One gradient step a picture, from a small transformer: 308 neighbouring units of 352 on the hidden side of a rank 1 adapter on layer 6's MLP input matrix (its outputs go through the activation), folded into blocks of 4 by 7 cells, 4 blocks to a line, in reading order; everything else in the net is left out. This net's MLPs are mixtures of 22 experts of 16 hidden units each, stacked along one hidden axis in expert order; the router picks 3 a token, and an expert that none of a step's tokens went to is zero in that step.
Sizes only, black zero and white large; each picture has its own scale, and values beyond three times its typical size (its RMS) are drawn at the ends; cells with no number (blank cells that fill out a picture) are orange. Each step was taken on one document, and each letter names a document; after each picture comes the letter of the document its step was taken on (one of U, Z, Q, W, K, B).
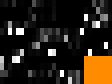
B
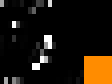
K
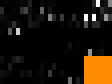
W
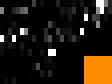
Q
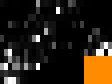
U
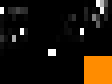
Q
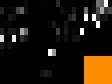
Q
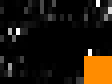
W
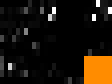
W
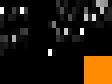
Q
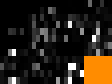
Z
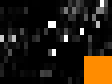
Q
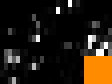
U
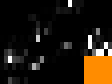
U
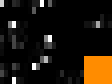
K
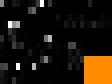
K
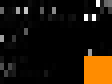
W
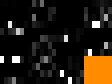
B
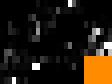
U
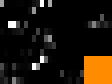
K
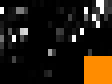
Q
